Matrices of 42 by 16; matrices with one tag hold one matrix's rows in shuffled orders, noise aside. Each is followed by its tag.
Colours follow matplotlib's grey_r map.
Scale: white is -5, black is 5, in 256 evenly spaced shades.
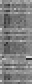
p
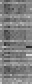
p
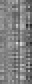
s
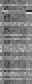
p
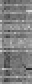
p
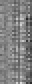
s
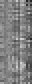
s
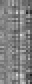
s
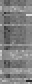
p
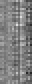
s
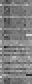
p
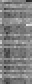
p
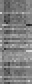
p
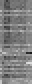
p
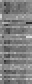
p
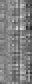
s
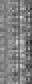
s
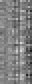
s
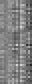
s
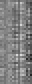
s
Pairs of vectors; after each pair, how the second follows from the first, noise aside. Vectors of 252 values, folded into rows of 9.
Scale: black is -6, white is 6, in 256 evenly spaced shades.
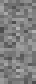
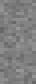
shrunk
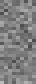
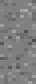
partly zeroed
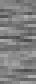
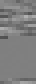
partly zeroed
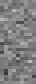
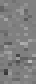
partly zeroed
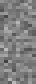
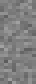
shrunk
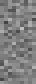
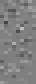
partly zeroed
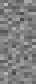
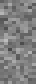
shuffled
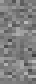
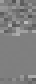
partly zeroed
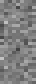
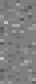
partly zeroed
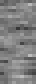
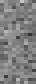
shuffled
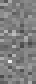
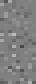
partly zeroed
